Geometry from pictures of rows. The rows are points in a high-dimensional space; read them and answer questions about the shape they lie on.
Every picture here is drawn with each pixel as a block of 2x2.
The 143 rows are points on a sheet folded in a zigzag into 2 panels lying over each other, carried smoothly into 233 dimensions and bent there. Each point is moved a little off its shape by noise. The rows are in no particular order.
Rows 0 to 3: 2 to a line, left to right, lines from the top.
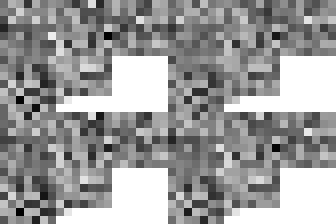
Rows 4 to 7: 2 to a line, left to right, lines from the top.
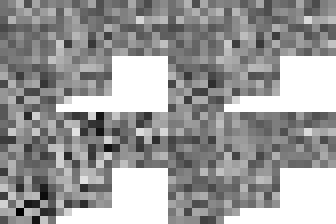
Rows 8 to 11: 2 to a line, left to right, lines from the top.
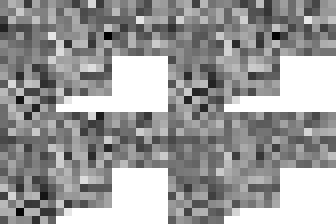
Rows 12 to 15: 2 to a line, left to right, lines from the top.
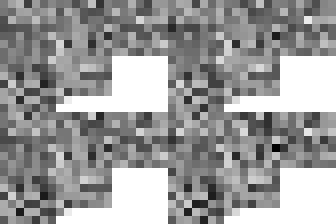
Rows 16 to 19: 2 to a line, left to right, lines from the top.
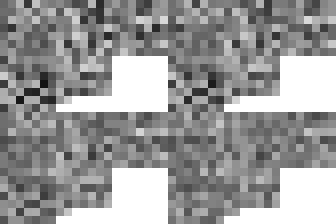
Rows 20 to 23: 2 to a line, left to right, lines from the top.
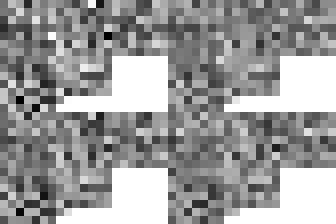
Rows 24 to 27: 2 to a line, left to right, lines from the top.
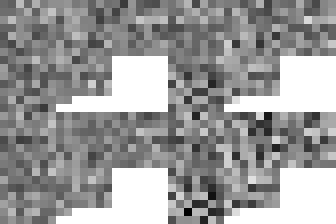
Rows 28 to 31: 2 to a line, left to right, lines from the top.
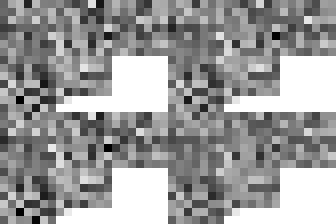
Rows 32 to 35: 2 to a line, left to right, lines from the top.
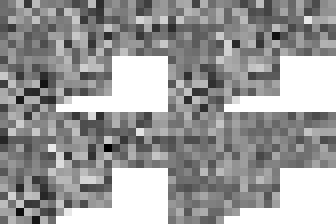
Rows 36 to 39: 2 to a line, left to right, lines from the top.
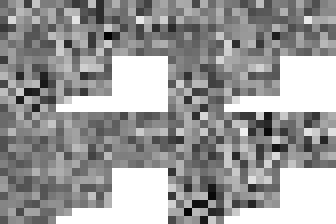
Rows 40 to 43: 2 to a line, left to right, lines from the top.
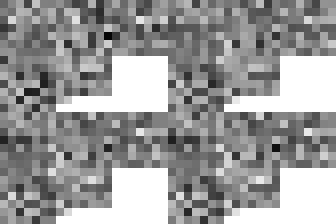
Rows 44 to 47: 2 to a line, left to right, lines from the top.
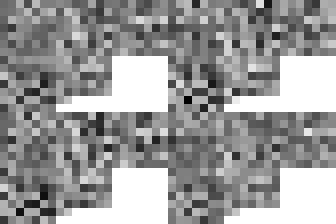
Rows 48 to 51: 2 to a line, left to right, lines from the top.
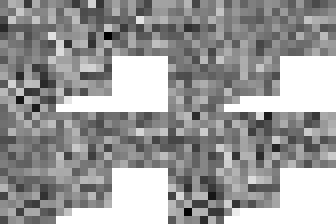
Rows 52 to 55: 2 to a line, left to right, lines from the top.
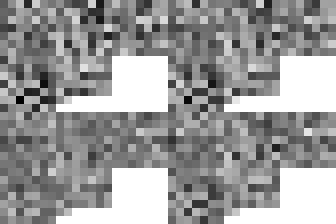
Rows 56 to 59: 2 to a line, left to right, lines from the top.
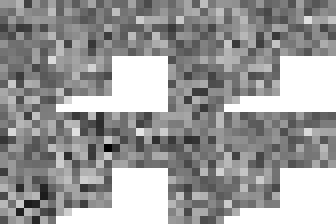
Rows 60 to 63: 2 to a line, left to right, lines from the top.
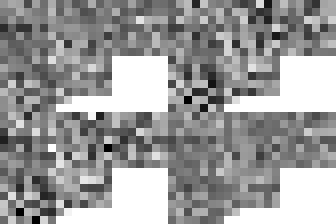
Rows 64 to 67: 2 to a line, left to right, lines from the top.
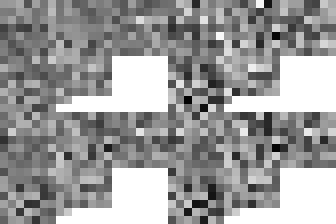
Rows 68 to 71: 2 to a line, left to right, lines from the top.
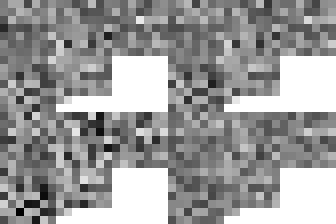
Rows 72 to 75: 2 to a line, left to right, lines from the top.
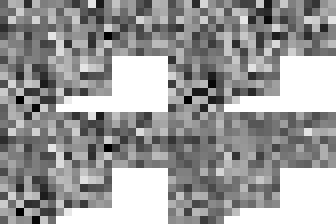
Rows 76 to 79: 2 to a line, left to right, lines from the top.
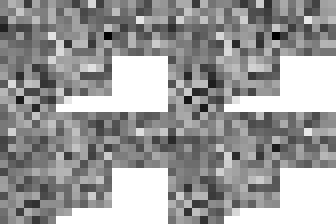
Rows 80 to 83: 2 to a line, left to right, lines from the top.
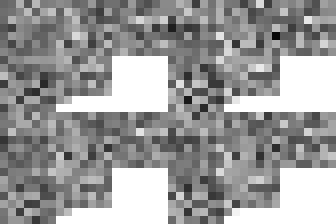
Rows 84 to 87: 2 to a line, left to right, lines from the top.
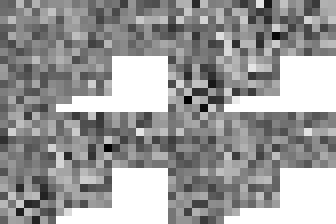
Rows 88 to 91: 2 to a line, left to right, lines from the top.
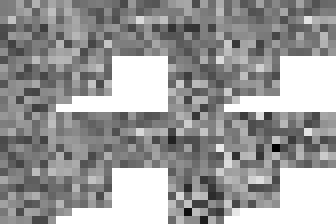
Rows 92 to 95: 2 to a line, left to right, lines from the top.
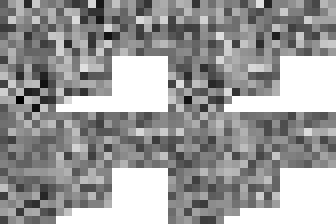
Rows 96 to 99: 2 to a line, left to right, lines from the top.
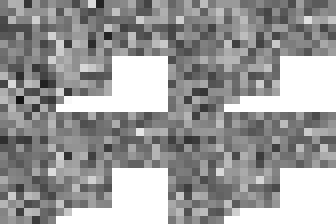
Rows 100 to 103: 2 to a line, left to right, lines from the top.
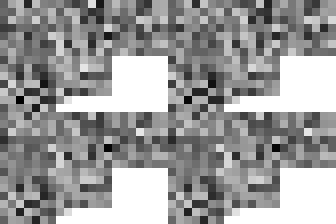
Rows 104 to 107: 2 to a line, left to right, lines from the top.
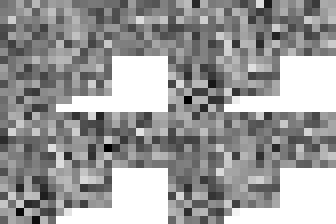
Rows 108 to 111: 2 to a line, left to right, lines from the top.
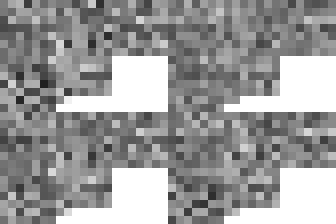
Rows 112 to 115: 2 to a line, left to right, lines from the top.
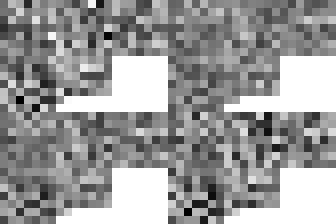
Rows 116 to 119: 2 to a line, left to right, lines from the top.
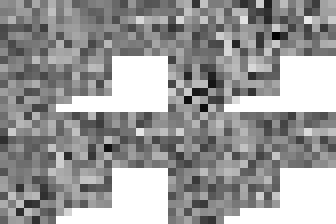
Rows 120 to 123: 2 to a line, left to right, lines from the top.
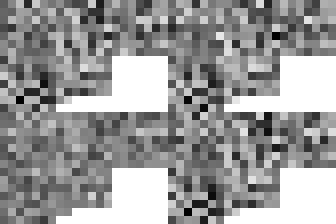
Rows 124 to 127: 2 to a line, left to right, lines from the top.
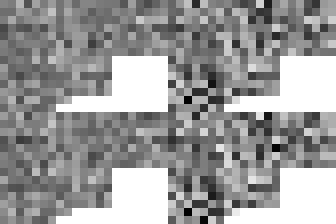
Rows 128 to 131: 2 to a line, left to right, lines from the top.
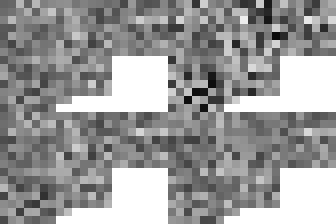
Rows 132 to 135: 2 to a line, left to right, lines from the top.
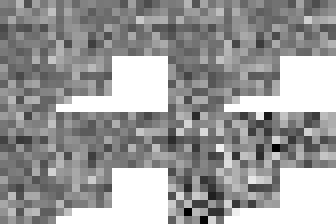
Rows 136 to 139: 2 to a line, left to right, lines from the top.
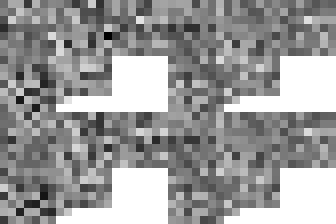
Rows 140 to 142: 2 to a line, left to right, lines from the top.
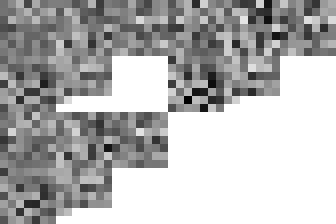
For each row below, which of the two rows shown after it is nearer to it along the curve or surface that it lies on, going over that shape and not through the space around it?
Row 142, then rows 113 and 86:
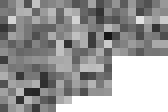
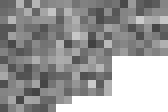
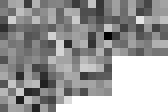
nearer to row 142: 86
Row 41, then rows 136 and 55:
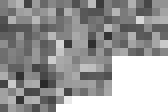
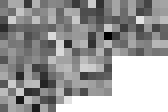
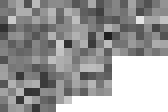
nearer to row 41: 136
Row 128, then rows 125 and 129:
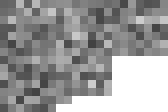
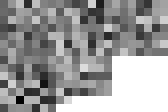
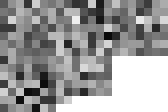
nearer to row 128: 125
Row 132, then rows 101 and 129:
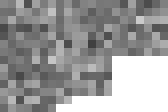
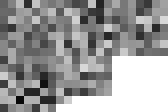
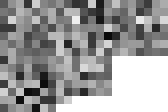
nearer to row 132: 101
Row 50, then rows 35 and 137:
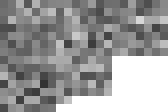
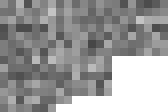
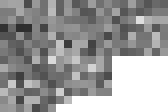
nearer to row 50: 35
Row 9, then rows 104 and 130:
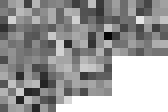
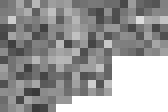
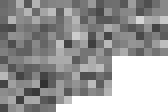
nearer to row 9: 104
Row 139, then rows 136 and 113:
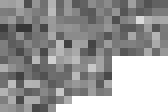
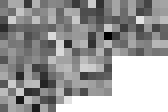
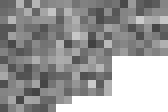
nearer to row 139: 136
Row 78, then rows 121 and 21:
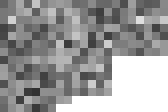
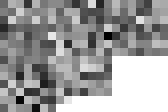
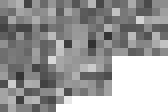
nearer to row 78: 121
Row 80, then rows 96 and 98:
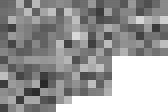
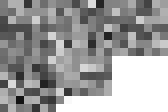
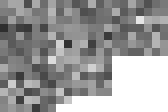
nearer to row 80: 96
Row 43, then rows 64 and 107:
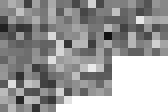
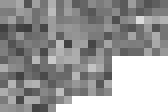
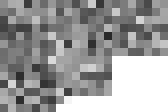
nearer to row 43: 64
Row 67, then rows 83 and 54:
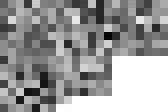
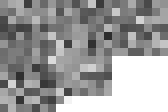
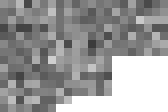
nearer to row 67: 83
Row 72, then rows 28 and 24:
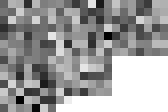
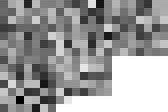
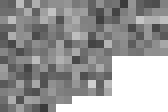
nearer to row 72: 28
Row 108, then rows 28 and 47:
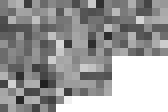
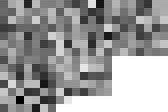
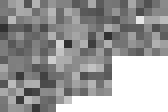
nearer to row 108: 28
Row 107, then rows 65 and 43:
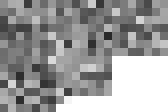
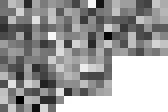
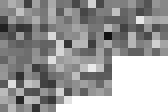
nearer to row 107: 65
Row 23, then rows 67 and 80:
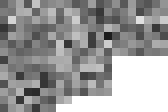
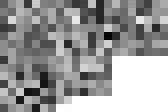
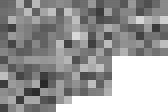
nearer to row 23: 67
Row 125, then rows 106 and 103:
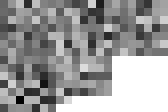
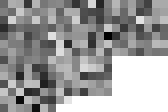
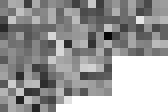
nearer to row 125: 106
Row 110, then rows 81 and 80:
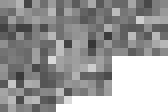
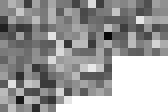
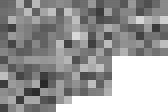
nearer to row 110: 80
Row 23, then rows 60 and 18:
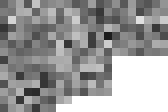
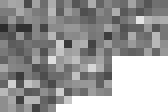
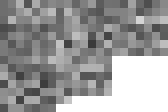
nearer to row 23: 60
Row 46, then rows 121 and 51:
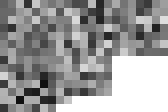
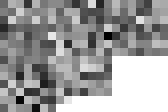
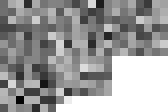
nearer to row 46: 51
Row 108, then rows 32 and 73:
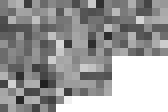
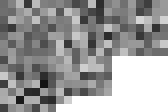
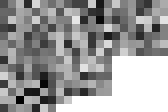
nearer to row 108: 32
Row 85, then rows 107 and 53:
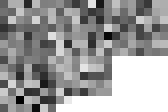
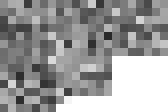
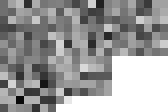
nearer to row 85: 53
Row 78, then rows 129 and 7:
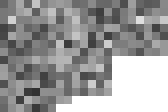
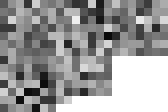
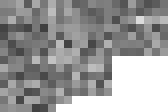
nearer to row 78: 7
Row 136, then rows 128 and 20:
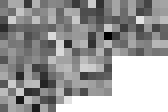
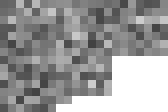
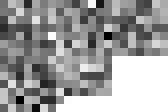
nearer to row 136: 20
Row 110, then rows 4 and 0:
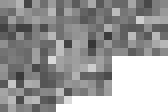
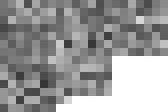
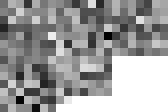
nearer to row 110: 4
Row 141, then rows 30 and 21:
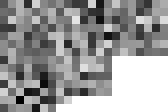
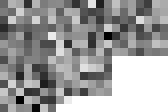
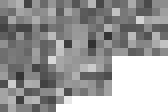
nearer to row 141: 30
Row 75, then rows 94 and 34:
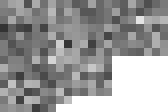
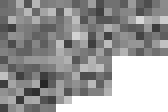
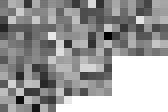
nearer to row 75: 34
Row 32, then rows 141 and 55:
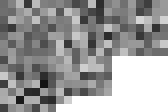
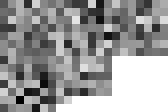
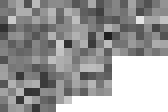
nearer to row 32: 141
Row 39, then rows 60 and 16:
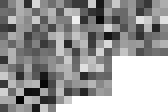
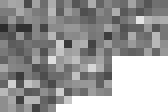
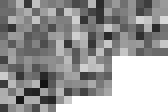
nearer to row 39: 16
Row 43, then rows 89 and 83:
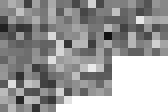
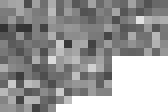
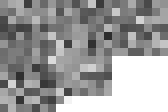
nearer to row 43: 89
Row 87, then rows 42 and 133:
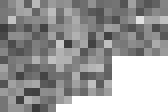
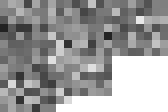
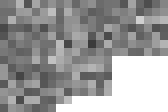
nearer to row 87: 42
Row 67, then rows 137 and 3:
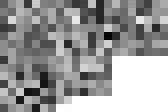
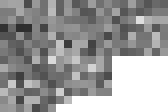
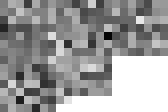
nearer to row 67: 3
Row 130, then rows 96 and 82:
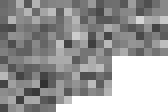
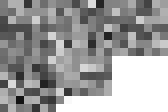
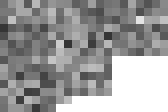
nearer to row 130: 96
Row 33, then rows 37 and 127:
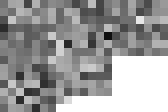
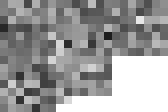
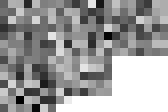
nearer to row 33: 37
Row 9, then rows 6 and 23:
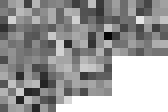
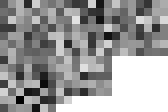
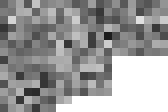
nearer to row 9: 23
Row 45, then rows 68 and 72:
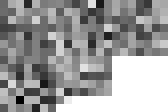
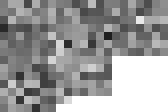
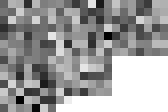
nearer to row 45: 72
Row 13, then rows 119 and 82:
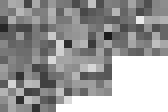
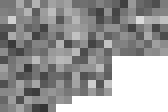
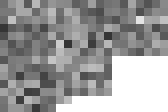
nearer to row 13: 82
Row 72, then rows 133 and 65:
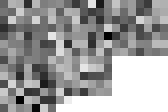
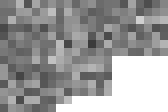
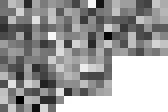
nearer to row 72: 65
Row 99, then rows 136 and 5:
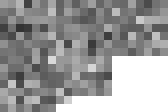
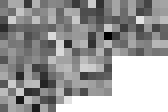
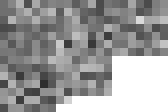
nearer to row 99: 5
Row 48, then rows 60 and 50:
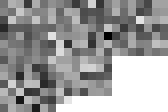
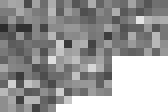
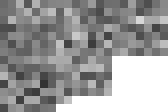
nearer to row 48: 60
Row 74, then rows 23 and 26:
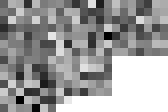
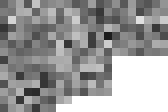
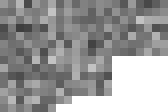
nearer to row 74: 23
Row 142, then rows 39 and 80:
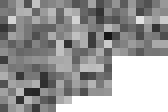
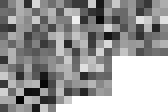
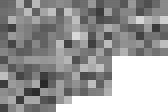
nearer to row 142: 39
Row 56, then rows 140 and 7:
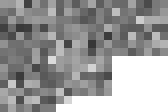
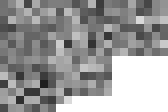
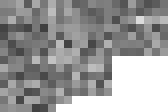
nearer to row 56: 140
